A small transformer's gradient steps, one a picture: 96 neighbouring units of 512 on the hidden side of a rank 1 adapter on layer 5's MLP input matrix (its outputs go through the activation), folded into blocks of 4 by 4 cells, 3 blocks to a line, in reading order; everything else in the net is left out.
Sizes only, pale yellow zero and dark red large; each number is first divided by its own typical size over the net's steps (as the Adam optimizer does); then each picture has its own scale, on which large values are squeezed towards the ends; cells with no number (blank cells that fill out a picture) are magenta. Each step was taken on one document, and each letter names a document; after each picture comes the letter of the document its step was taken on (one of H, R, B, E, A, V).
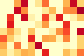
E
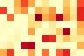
E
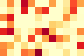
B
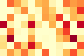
E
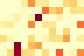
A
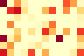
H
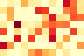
B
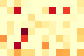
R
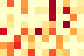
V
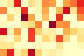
B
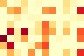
R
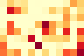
H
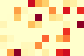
A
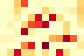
A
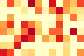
V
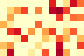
B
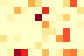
A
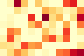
E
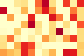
E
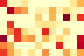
H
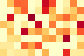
E
